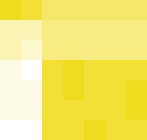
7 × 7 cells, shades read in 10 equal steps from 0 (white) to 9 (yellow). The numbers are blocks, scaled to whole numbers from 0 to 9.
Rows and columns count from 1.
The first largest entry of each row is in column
1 3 3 4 4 7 5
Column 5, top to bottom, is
6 5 5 8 8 8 9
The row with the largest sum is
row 1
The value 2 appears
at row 3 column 2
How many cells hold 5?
10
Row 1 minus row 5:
8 7 -2 -3 -2 -2 -3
